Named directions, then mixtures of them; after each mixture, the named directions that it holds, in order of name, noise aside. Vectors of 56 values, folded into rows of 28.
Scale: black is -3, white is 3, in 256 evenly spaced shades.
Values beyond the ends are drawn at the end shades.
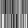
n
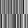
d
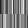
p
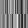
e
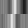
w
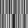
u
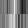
e, w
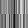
e, u, w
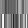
d, n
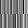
d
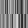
e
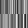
d, e, p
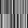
d, n, p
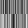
e, n, u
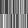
n, p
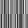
d, u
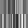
e, n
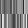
d, n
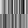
p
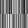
u, w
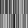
n, p, u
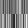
n, u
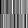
d, p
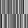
d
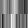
d, n, w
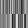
d, e, u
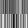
n, u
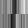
w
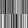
n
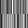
d, p, w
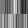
e, n, w
